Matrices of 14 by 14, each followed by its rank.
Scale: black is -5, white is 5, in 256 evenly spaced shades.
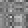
two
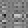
two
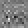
three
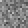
full rank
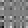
one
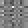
two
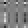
one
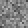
full rank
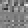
three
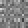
three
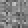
three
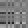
one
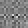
two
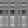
one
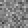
full rank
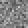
full rank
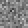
full rank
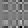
one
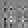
two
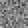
full rank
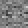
three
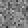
full rank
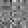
three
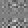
two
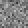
full rank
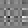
one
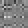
two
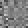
three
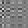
one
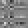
two
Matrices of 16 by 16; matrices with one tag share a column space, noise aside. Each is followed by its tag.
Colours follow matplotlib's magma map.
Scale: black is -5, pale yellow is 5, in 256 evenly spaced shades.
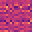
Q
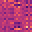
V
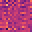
V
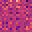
V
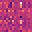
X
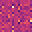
Q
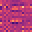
Q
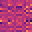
Q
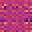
Q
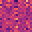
V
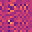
Q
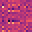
Q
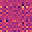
Q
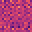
V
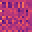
X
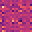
Q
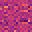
Q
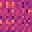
X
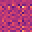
Q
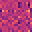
X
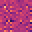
Q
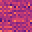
Q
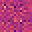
Q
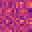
X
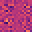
Q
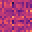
X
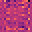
V
